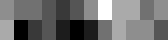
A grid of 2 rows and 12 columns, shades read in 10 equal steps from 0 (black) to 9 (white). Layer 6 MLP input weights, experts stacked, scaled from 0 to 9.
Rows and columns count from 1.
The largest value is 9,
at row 1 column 8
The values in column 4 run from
3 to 3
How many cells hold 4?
4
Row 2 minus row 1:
1 -4 -2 0 -1 -3 -4 -5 0 -1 1 -2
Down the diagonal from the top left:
5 0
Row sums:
56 36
